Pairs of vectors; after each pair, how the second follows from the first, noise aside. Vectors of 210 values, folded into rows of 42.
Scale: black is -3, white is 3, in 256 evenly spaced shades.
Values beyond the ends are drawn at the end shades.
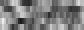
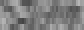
shrunk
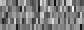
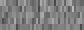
shrunk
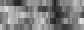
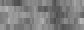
shrunk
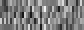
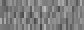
shrunk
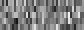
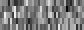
reversed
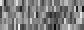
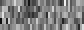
reversed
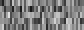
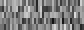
reversed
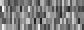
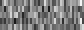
reversed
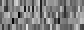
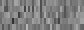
shrunk
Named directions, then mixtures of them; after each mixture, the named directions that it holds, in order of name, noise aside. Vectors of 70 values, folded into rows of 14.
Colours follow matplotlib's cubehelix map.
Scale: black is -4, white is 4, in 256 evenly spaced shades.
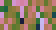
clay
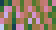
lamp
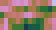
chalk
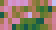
chalk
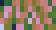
lamp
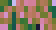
chalk, clay, lamp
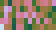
chalk, lamp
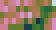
chalk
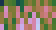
chalk, clay, lamp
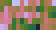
chalk, clay, lamp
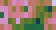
chalk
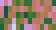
chalk, lamp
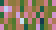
chalk, clay, lamp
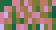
clay, lamp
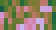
chalk, clay, lamp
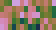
chalk, clay, lamp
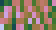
lamp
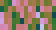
clay, lamp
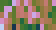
chalk, clay, lamp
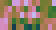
chalk, clay, lamp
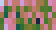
chalk, clay, lamp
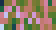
lamp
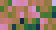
chalk, clay, lamp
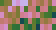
chalk, clay, lamp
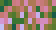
clay, lamp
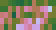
chalk, lamp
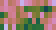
chalk, lamp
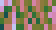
lamp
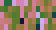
clay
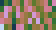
lamp
